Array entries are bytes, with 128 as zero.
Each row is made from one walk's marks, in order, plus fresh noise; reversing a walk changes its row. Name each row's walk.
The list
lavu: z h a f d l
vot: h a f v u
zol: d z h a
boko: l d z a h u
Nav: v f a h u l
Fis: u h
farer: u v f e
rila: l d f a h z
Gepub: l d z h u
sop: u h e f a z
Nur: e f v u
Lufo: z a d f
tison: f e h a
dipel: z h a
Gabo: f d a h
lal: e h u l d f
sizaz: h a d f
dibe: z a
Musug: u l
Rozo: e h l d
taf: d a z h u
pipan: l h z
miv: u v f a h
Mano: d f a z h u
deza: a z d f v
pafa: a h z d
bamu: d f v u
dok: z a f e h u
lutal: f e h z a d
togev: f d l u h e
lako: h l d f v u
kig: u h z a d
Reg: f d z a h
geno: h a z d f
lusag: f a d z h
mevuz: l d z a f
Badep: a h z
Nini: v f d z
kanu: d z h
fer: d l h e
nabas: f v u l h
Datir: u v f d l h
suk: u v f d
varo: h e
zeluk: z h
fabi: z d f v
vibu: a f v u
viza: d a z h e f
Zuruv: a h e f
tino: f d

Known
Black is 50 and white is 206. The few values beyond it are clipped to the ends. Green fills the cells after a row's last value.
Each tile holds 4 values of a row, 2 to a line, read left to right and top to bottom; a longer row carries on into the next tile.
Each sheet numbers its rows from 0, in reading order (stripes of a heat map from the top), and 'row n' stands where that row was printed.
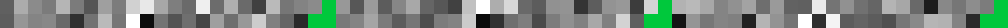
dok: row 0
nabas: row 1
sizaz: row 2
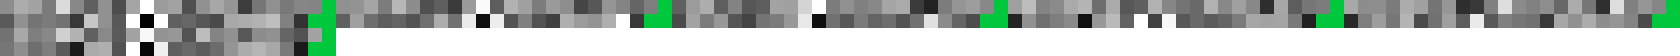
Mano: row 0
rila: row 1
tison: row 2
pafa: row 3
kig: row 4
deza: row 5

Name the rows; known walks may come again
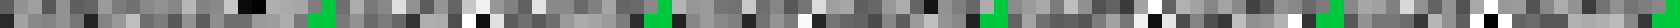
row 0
lal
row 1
Lufo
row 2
vot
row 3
rila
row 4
Mano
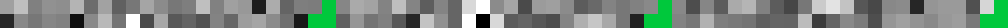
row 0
Badep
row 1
lusag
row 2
suk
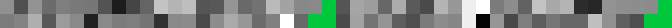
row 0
Musug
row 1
lutal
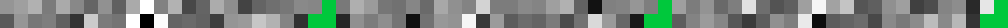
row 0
Gabo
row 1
Zuruv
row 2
Nav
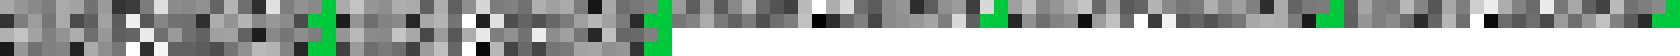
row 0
kig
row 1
geno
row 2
nabas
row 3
pafa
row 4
dok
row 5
sizaz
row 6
lavu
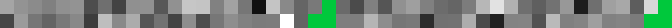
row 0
pipan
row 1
farer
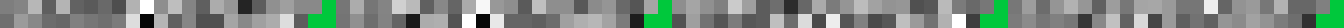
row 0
togev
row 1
deza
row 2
boko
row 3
dibe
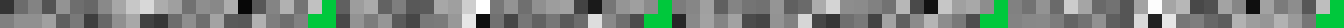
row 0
Nur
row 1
tison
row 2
sop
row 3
bamu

